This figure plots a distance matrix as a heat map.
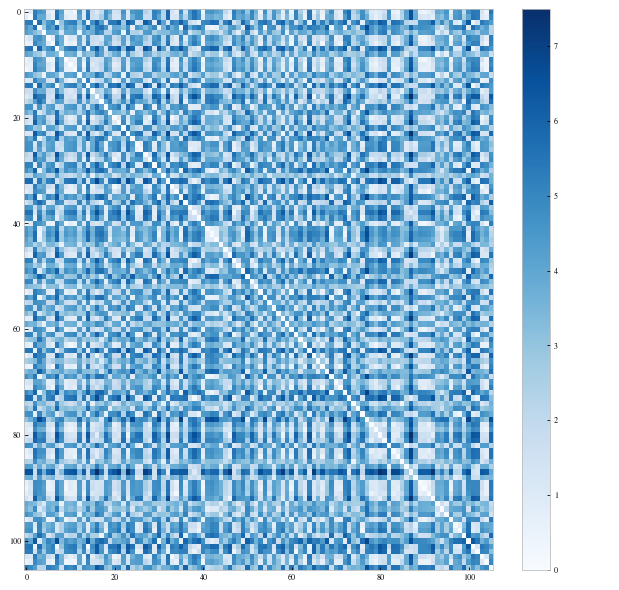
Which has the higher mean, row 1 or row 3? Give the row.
3
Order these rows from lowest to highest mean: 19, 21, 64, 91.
91, 21, 19, 64
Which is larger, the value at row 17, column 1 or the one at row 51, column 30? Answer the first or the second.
the second
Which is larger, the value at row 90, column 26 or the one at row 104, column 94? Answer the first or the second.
the first
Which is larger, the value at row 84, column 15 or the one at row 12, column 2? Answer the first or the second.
the second
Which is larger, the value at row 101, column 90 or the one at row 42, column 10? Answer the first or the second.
the first
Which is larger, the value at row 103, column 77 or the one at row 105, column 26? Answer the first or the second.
the first
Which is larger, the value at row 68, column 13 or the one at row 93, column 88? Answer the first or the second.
the first
